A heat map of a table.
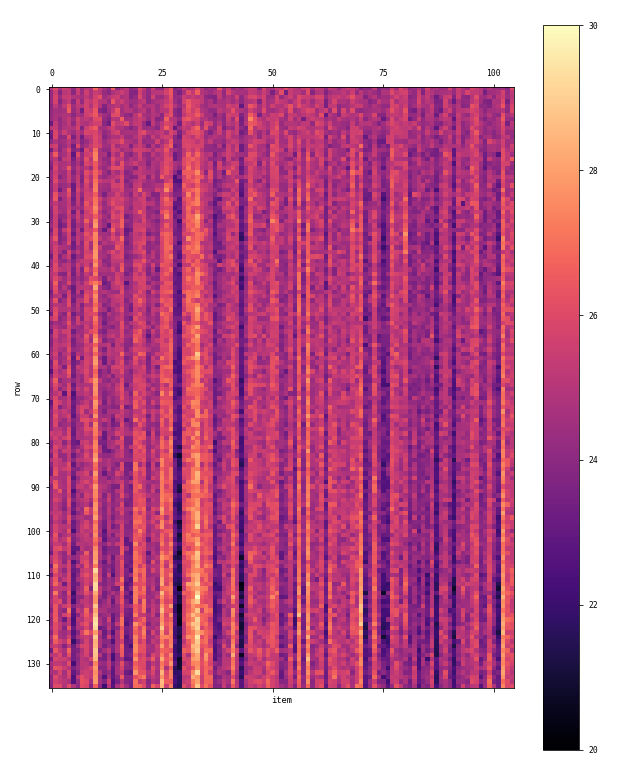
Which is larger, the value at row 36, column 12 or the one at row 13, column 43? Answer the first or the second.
the first
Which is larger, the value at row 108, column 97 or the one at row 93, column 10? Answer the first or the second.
the second
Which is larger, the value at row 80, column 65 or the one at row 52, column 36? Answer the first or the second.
the second
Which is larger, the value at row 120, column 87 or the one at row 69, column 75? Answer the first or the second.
the second
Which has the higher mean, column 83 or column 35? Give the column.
35
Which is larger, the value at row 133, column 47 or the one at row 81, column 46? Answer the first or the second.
the second
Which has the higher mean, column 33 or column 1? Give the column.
33
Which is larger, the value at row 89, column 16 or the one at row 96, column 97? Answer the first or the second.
the first
